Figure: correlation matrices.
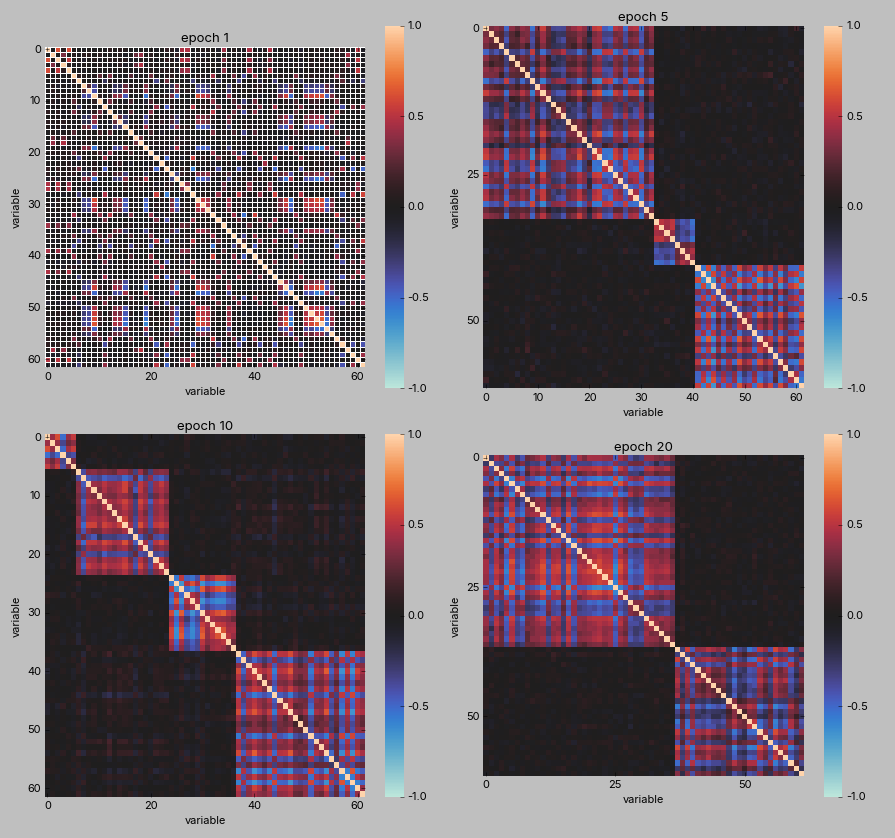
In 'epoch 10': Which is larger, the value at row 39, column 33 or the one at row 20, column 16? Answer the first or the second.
the first
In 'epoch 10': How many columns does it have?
62
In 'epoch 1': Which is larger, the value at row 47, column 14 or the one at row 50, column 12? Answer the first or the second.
the second
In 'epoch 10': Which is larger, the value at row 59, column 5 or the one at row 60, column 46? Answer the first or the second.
the second
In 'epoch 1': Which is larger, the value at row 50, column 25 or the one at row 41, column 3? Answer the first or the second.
the second
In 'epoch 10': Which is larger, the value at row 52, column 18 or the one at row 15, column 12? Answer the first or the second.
the second
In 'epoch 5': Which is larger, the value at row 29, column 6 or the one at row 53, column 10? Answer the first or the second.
the first
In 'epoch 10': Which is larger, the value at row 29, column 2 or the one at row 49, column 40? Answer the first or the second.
the second
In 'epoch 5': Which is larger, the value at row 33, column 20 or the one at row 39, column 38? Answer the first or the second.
the second
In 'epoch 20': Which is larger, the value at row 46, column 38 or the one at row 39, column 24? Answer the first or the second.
the second
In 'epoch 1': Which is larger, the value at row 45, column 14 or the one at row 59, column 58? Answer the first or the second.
the first
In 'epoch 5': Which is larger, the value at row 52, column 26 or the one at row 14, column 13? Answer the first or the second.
the second
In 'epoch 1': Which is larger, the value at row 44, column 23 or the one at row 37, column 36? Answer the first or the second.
the second
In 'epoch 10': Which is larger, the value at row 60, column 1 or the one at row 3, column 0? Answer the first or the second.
the first
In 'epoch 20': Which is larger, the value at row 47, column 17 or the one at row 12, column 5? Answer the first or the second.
the first
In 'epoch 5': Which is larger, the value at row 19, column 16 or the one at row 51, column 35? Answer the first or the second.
the first
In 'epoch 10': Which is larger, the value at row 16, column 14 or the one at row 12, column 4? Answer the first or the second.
the first
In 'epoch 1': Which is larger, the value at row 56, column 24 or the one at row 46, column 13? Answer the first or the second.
the second
